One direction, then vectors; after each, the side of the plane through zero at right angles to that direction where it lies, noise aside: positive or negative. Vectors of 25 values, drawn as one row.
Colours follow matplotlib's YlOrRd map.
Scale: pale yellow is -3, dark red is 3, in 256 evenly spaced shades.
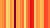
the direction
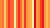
negative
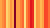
positive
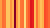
positive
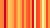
positive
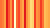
negative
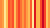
negative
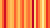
positive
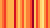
positive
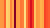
positive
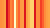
negative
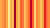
positive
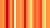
negative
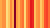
positive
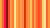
negative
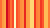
negative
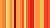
positive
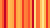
positive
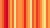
negative
